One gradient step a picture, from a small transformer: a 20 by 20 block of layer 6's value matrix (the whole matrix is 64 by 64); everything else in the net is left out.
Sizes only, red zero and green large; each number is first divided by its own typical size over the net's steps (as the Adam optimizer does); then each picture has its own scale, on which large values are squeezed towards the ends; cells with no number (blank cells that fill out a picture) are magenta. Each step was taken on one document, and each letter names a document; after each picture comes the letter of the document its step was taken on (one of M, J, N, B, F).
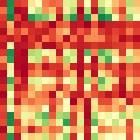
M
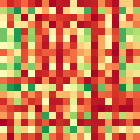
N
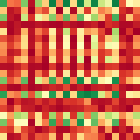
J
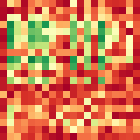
M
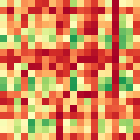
N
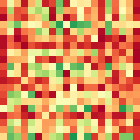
M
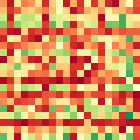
M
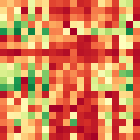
N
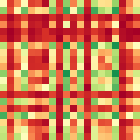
J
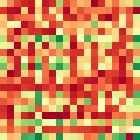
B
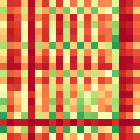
J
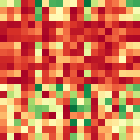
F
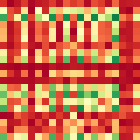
J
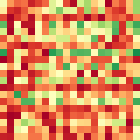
B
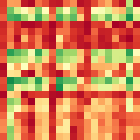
M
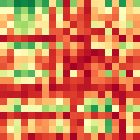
M
